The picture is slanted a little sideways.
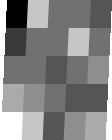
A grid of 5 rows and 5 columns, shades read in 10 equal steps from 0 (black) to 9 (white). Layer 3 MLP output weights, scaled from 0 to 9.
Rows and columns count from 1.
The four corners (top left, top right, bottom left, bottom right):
0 3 9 6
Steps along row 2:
up same up down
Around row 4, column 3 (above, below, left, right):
3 3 5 3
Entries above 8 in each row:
0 0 0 0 1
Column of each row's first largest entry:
2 4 5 1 1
